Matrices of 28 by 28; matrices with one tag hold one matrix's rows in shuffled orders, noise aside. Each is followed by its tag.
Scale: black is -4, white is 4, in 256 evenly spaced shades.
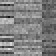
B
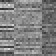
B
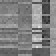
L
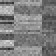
B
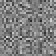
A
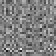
A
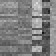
L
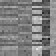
L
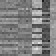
L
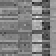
L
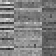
B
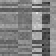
L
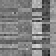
L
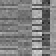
L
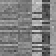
L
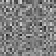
A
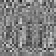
A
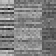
B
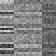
B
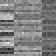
B
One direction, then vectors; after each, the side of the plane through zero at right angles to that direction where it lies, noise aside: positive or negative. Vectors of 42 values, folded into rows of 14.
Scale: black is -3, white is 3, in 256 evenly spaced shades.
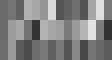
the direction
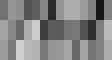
negative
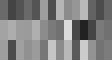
negative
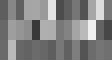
positive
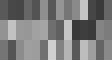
negative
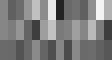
positive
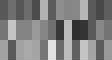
negative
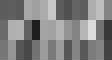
positive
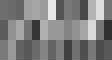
positive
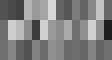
positive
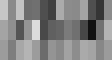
negative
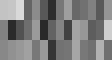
negative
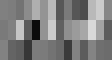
positive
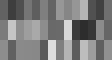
negative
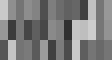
positive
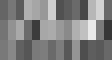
positive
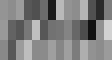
negative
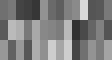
negative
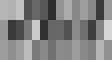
negative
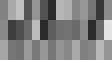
negative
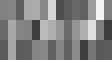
positive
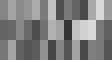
positive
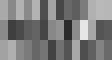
positive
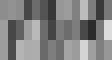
negative
